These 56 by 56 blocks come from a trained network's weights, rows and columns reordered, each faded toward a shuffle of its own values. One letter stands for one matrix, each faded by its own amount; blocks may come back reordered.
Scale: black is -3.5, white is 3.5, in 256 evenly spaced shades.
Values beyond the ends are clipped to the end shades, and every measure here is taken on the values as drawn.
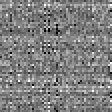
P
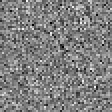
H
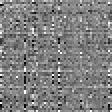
P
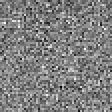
H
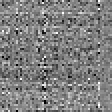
P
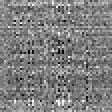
P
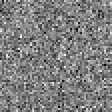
H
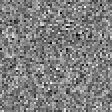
H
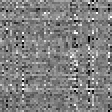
P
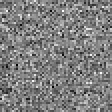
H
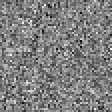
H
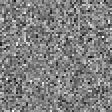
H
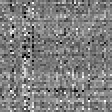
P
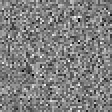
H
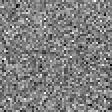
H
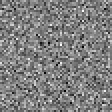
H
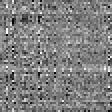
P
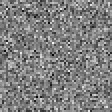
H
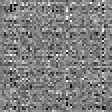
P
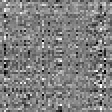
P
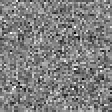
H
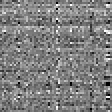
P
